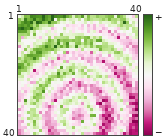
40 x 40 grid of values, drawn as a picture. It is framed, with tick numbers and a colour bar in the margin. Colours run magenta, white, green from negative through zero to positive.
Ninth with the highest average: top left. Odd rows or columns: none. Rings: centred on the bottom middle. Slope: up to the top left.
